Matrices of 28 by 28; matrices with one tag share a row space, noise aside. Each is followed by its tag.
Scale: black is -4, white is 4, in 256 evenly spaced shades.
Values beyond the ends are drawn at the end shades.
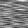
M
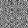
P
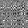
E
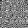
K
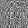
P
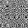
K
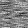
M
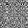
K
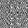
P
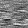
M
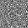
P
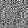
E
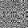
E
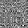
E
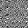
K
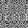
K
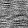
M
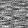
M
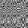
E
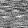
M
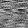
M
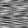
M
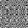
K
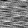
M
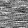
M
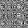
E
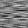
M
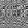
E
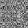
E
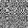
K
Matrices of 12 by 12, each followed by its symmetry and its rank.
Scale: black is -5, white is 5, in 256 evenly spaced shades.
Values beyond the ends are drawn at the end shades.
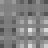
symmetric, rank one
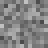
symmetric, full rank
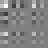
symmetric, rank one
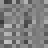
neither, rank two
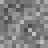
symmetric, full rank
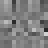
neither, rank two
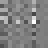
neither, rank two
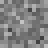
symmetric, full rank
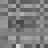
neither, rank two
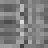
neither, rank two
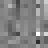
neither, rank two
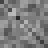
symmetric, full rank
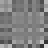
symmetric, rank one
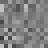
neither, rank two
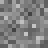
symmetric, full rank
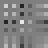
symmetric, rank one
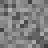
symmetric, full rank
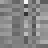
neither, rank two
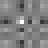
symmetric, rank one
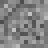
symmetric, full rank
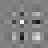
symmetric, rank one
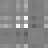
symmetric, rank one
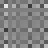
symmetric, rank one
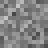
symmetric, full rank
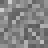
symmetric, full rank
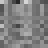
neither, rank two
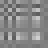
symmetric, rank one
